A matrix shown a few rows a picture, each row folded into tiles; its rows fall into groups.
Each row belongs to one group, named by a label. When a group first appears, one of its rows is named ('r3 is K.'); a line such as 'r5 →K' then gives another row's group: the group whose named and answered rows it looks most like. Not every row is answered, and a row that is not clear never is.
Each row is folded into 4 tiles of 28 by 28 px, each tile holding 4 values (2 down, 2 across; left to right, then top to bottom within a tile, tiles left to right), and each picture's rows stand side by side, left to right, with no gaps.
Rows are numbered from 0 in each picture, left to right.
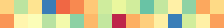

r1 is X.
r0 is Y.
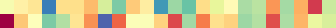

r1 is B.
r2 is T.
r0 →Y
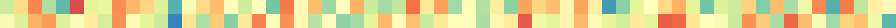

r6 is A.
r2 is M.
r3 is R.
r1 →X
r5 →X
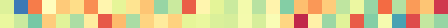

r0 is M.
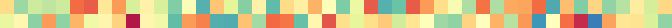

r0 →T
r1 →A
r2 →M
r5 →A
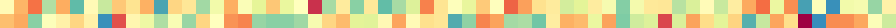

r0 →Y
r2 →X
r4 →M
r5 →X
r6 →M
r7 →A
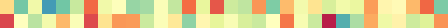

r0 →B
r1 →A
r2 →M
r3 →M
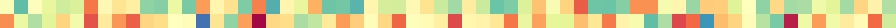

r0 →B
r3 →B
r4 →B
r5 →R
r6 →A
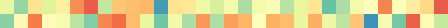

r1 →Y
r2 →B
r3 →T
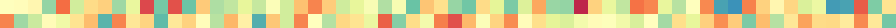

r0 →Y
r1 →Y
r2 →T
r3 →X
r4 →B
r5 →R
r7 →A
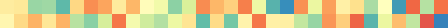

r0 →R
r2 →R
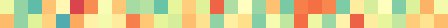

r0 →T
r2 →T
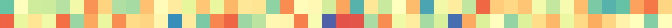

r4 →M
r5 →R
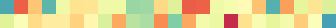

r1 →T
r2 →Y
